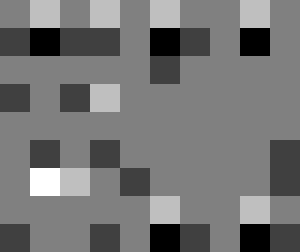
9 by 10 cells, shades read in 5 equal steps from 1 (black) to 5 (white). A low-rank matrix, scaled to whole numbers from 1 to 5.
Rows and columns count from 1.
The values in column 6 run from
1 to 4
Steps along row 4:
up down up down same same same same same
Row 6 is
3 2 3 2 3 3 3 3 3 2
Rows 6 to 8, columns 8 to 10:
3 3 2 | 3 3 2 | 3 4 3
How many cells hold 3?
60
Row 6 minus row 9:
1 -1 0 0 0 2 1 0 2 0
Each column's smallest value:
2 1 2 2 2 1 2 3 1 2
